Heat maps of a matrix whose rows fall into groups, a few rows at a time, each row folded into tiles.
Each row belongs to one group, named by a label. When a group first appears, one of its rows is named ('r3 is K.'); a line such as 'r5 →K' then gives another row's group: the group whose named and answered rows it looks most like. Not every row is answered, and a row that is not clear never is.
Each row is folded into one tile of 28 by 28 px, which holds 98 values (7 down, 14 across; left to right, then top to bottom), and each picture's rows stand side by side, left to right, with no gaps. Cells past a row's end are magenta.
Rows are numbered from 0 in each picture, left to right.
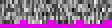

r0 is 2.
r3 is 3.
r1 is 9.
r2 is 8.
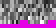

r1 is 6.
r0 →3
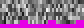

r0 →2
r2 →8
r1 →3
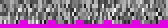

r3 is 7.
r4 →3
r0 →3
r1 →3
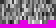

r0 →2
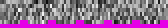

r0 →3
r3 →7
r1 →6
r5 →2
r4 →2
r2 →7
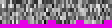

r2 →2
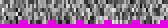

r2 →2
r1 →2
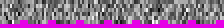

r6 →3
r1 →7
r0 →6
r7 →7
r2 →7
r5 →6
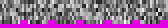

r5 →3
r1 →2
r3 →7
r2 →2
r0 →8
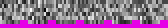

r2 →7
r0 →8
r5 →8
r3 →2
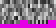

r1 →7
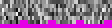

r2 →8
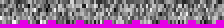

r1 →6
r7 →8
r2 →2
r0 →6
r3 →7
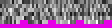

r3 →9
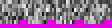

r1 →9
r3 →9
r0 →2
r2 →3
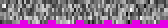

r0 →7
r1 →9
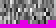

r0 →3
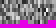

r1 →3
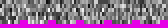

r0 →2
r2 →2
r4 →7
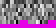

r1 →9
